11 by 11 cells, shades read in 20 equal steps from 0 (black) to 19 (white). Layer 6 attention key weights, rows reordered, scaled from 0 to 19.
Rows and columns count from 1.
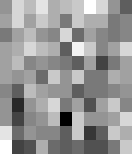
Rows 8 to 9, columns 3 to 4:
11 13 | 10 11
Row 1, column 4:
17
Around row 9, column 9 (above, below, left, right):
12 7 11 12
